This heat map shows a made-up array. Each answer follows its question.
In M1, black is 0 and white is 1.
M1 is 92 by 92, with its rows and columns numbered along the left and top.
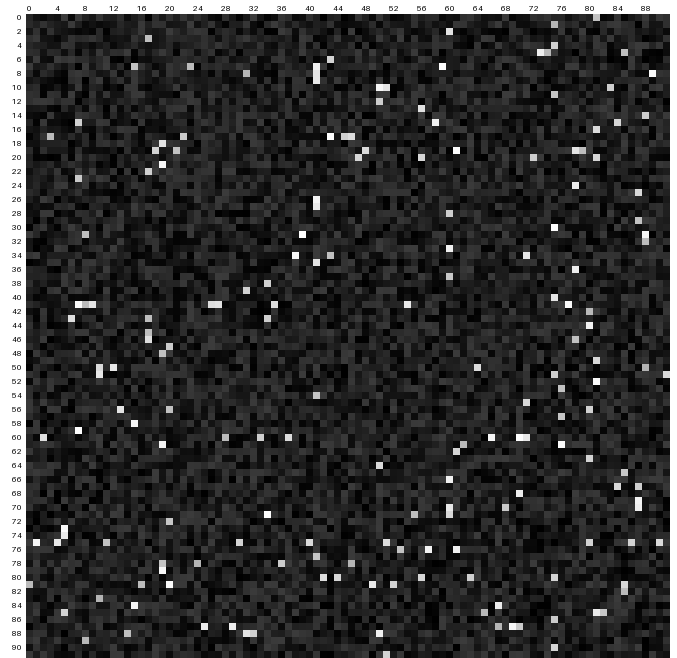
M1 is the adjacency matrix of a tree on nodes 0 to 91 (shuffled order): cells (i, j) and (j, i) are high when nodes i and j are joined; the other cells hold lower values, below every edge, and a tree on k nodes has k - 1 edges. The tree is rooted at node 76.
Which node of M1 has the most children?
75
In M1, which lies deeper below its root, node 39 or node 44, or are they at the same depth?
node 44
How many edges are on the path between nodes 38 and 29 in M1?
6
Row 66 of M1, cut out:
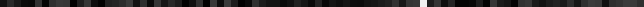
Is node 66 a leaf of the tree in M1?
yes
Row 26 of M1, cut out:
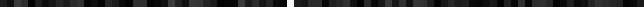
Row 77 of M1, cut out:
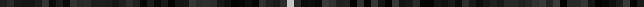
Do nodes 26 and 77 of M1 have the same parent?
yes
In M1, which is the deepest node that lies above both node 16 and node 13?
56
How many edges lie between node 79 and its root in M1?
3
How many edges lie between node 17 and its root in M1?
5
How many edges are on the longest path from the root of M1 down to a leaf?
30
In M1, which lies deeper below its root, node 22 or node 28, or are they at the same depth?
node 28
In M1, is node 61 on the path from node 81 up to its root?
yes
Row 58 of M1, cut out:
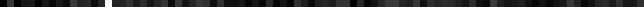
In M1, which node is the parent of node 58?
15
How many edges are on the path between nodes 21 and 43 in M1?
5
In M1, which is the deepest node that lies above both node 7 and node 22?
17
